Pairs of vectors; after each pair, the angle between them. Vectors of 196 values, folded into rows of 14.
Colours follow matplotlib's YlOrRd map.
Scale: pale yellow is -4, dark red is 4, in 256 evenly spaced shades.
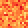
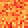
partly aligned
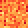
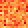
nearly parallel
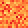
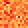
nearly opposite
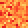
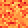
orthogonal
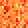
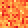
orthogonal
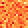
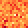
partly opposed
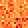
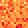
nearly parallel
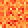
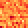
partly opposed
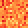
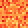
nearly parallel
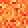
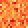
nearly parallel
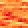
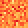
orthogonal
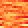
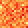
orthogonal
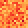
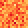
nearly parallel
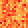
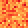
nearly parallel
